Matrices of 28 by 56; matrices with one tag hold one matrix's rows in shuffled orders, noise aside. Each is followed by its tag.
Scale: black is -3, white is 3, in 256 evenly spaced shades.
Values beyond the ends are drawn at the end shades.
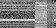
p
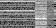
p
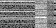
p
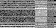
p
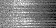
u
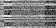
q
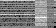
p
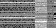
p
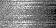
u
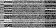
q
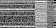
p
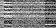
q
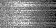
u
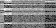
q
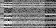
q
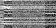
q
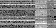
p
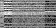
q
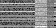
p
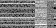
p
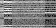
q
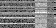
p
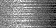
u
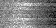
u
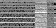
p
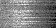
u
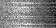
u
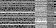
p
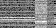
p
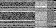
p
